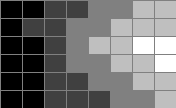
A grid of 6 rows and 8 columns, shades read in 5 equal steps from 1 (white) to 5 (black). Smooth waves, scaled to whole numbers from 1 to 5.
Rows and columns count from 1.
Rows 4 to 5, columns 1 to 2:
5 5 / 5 5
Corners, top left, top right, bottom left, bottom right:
5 2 5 2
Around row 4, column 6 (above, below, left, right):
2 3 3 2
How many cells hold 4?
11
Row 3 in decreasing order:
5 5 4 3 2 2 1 1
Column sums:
30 29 24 21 18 15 12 10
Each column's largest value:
5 5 4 4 4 3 3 2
